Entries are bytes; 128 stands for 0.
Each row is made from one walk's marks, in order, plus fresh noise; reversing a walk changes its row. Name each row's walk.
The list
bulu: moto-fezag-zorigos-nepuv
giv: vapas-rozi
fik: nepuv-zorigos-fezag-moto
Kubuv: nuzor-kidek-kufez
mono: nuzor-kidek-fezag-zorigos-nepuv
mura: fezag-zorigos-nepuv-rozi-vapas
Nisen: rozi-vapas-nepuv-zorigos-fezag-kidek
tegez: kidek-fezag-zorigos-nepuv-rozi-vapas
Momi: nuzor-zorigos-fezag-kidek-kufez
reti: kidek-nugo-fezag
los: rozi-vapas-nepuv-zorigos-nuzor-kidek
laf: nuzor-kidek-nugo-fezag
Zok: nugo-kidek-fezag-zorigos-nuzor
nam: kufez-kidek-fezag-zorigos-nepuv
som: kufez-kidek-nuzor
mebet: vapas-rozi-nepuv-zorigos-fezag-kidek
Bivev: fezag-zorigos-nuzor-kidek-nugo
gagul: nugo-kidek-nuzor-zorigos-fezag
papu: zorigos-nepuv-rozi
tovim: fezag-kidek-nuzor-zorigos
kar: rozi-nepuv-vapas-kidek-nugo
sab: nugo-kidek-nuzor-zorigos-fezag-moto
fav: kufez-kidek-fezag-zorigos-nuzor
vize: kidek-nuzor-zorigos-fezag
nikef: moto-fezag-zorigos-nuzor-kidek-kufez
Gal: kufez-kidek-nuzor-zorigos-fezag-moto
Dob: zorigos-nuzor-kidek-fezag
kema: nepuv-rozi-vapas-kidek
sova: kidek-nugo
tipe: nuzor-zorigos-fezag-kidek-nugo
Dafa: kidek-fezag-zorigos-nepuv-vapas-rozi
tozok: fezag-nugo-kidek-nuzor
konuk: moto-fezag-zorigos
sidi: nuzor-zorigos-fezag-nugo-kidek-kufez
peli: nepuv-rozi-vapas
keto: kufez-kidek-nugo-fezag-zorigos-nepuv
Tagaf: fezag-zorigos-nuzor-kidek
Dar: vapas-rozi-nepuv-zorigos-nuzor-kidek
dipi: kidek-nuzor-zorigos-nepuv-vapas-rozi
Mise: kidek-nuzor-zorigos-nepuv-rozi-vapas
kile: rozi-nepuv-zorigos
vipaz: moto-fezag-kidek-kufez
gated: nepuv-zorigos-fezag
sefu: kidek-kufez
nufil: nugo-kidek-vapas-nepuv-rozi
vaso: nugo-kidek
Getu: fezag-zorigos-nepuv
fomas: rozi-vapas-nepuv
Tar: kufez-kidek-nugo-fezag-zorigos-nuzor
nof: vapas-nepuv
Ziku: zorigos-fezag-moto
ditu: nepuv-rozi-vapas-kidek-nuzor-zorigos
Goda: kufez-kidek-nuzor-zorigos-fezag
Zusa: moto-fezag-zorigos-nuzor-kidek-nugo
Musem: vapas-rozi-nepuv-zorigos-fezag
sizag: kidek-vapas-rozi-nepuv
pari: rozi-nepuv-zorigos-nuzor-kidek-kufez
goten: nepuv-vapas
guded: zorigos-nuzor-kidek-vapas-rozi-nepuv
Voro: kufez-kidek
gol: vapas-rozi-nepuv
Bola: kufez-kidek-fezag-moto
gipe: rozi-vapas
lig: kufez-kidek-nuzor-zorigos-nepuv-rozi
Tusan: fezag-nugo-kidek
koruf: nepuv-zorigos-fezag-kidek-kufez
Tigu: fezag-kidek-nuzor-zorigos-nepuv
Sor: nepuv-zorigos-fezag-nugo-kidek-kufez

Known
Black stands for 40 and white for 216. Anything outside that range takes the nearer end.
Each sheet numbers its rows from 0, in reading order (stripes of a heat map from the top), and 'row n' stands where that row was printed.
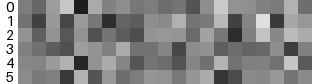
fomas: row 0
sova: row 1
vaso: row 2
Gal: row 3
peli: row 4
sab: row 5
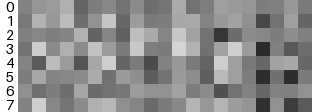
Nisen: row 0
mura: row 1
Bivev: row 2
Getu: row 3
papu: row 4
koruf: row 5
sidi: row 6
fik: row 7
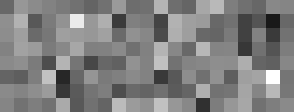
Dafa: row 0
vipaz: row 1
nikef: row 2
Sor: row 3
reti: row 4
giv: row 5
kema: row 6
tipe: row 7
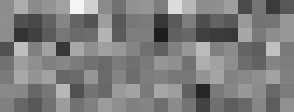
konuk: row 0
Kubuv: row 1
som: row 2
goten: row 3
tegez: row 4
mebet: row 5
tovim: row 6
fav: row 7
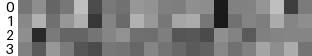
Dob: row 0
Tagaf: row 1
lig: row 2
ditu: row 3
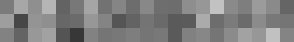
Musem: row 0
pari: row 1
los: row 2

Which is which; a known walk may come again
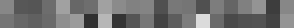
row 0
Goda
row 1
sefu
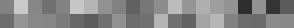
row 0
fik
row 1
Dafa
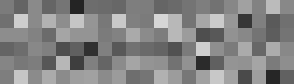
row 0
Mise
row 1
Getu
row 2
Zusa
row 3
sizag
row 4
gagul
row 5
gated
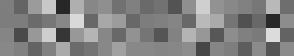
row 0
fomas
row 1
nam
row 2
gipe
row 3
Momi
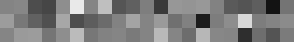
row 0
Bola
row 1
laf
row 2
Sor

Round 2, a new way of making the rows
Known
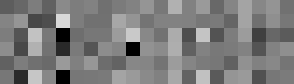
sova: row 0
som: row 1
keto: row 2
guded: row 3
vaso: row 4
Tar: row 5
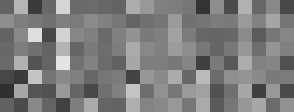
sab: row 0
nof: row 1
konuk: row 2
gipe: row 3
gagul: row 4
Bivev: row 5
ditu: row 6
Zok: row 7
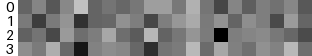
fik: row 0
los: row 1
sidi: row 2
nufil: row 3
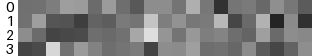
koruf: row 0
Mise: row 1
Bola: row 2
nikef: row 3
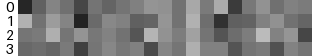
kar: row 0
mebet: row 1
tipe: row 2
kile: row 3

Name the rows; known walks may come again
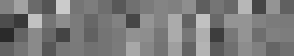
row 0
tovim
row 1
Bivev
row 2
kar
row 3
mono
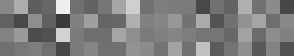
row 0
Goda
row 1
Zok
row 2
som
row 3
papu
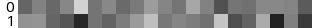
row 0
gated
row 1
lig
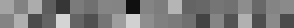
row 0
sizag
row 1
Gal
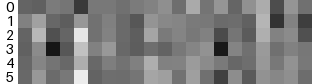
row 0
reti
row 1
Tigu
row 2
gagul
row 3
tozok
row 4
gipe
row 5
Ziku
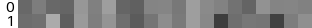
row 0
vaso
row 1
vipaz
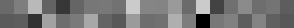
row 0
mura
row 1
Sor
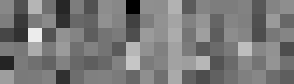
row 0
guded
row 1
los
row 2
Zusa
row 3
tipe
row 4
kema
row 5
Musem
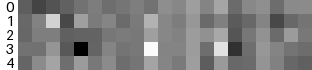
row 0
Dob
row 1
bulu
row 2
peli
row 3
tegez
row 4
Getu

